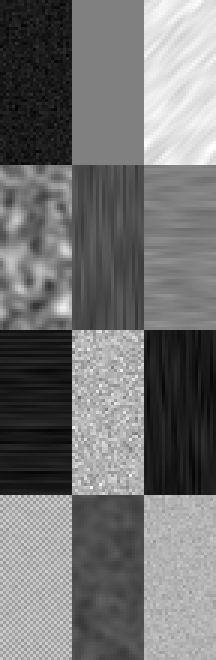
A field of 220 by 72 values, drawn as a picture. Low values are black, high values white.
The table splits into 4 rows of 3 panels. Panel 1,1: very low, fine-grained, faint in contrast. Panel 1,2: middling, flat. Panel 1,3: very high, slanting up to the right, faint in contrast. Panel 2,1: middling, blotchy, strong in contrast. Panel 2,2: low, streaked downward, faint in contrast. Panel 2,3: middling, streaked across, faint in contrast. Panel 3,1: very low, streaked across, faint in contrast. Panel 3,2: high, fine-grained. Panel 3,3: very low, streaked downward, faint in contrast. Panel 4,1: high, checkered. Panel 4,2: low, blotchy, faint in contrast. Panel 4,3: high, fine-grained, faint in contrast.
